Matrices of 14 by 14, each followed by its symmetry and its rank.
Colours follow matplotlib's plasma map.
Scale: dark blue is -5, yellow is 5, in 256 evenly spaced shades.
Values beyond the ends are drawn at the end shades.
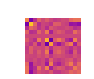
symmetric, rank two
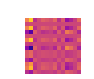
neither, rank one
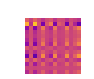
neither, rank one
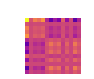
symmetric, rank one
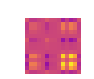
symmetric, rank one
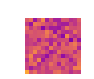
neither, full rank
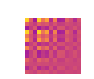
symmetric, rank one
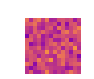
neither, full rank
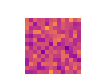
neither, full rank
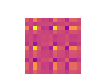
symmetric, rank one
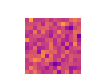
neither, full rank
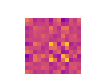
symmetric, rank two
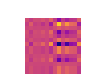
neither, rank one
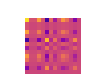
symmetric, rank one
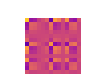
symmetric, rank one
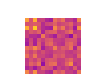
symmetric, rank two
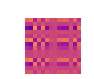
neither, rank one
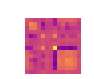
symmetric, rank two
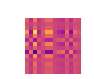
neither, rank one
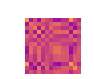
symmetric, rank two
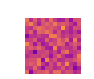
neither, full rank
